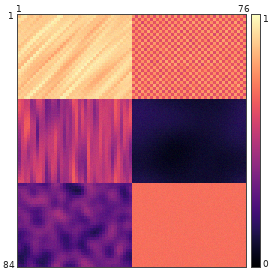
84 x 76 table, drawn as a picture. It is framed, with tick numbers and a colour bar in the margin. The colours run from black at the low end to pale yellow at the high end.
The table splits into 3 rows of 2 panels. Panel 1,1: very high, slanting up to the right, faint in contrast. Panel 1,2: high, checkered. Panel 2,1: middling, streaked downward. Panel 2,2: very low, smooth, faint in contrast. Panel 3,1: low, blotchy. Panel 3,2: high, flat.
